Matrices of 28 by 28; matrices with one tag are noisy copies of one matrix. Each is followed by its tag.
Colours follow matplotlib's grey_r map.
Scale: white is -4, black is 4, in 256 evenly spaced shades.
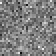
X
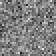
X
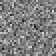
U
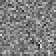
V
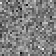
X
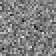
U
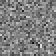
V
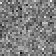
X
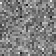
X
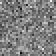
X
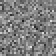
U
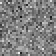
X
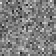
X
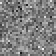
X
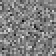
U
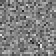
V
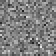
V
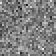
X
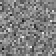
U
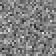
U
